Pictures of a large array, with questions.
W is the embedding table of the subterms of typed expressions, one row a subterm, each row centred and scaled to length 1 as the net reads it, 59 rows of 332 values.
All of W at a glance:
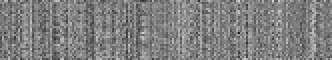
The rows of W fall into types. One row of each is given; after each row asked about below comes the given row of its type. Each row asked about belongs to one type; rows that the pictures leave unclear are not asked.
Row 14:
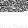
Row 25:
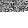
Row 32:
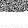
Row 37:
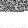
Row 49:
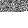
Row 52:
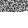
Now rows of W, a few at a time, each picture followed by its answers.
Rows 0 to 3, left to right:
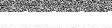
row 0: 14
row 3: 49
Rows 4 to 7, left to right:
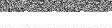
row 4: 32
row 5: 25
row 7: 25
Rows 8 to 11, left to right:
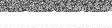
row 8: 14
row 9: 32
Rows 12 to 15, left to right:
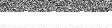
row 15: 32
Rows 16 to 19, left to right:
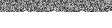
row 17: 52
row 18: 37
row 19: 32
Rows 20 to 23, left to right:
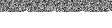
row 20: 52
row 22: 14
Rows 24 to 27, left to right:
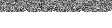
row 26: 32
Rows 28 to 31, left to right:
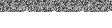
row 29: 32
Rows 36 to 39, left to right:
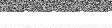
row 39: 25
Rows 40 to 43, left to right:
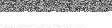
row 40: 25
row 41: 14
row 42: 25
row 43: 14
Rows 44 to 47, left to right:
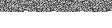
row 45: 14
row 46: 32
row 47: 14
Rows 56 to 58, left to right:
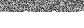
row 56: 37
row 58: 52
